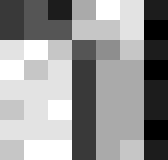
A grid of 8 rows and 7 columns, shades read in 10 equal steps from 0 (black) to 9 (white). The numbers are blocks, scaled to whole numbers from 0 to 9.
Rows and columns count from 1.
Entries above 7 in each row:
2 1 2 2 3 2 3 2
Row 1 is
2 3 1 6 9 8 1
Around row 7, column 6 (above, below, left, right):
6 7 6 0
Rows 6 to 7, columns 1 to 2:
7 8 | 8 8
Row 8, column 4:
2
